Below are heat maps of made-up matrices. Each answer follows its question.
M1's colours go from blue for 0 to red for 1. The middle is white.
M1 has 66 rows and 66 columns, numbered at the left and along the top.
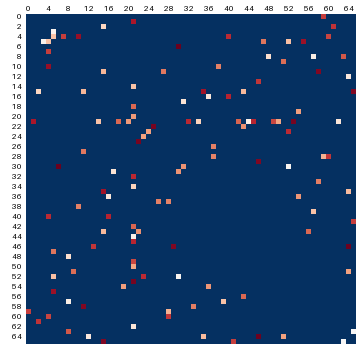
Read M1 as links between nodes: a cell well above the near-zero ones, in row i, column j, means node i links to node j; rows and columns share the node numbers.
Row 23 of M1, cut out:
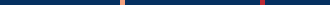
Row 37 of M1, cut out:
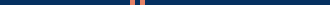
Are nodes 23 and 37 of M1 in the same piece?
yes
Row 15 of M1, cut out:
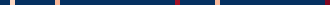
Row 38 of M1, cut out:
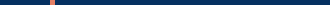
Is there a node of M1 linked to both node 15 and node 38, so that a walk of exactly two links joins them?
no
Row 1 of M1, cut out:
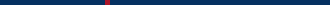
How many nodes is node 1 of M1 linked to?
1
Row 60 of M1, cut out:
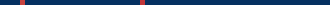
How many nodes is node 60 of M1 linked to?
2
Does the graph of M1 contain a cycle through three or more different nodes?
no
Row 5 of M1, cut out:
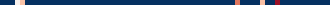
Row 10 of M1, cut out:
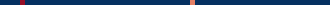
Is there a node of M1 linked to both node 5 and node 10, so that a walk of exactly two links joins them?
yes
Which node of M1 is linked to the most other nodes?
node 21
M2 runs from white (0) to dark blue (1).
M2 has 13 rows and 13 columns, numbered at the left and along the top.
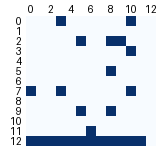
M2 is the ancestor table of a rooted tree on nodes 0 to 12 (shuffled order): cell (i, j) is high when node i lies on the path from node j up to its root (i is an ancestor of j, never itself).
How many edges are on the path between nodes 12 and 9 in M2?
2
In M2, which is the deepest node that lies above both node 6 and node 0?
12
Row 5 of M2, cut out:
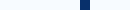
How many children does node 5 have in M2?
1
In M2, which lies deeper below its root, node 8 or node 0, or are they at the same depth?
node 8
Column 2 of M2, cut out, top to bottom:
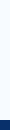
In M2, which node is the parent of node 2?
12
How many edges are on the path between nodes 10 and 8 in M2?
8
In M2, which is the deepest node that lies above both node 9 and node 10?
12
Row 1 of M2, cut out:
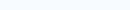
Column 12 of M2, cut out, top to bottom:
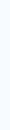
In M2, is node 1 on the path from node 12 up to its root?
no
